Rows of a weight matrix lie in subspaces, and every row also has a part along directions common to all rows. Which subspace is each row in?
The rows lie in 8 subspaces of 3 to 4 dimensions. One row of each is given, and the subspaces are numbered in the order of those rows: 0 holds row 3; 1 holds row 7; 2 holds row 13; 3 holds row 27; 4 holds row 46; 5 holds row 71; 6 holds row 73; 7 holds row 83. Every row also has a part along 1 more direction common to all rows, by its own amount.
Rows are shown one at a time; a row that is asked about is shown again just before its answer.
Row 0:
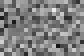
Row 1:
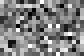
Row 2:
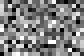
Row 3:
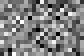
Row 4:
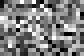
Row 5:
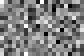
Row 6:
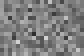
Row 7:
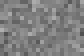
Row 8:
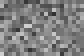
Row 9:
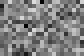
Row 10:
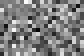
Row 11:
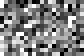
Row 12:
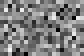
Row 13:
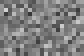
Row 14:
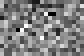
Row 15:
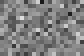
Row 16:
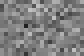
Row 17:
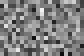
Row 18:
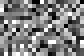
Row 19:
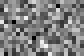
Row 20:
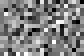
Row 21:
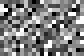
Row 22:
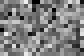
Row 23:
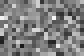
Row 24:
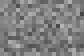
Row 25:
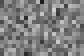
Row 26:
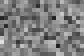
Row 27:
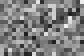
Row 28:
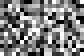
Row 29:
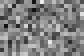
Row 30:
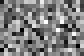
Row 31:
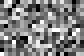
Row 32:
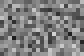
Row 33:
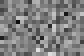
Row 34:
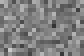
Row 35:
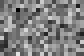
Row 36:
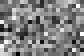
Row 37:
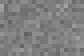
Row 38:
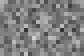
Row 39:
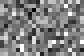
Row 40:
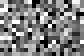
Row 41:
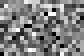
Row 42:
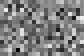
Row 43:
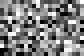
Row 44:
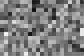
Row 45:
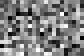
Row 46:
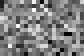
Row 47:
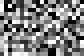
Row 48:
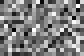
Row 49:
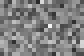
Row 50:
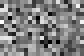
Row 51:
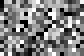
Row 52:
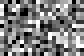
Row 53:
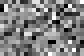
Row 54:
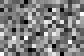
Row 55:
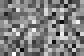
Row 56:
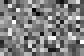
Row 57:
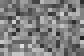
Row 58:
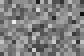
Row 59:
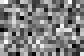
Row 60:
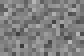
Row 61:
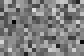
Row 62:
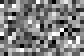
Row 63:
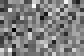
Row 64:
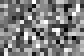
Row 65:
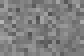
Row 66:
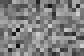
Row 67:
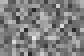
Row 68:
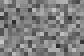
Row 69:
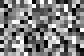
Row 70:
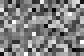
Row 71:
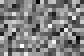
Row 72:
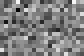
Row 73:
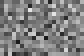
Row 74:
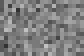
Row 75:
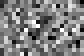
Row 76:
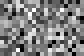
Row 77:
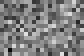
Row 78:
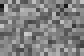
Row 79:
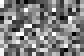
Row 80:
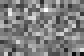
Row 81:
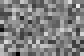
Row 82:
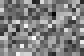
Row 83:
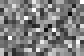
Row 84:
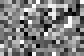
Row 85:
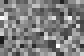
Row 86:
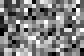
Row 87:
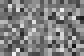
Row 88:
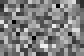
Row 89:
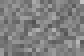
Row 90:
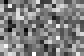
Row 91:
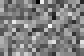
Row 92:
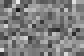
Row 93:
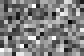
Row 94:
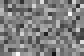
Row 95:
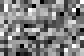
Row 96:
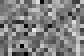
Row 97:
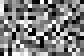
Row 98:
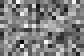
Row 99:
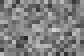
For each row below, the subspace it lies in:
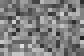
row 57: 0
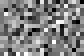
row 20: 2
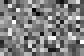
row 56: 6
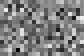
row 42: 2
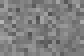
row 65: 0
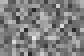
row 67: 7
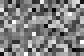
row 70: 6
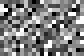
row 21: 2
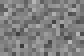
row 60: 2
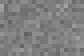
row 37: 5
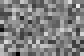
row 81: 1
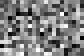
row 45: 0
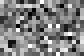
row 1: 4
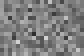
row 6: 6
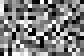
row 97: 6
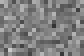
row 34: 7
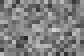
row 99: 4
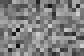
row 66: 4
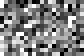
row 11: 3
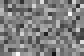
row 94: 1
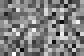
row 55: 2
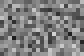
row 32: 6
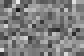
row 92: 4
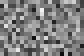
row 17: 7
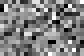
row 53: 5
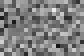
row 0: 6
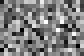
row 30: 3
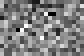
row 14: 3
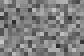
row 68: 6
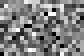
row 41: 3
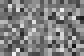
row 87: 2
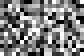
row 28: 2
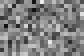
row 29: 4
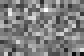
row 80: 6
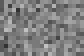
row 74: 1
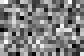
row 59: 1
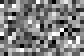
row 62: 5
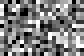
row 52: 5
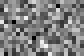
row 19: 7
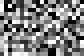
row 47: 1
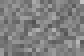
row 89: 7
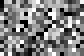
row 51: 3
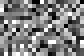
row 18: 7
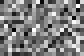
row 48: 5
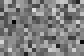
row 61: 6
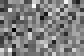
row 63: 0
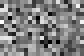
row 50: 0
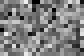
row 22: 1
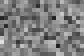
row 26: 6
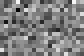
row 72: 4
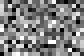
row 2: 1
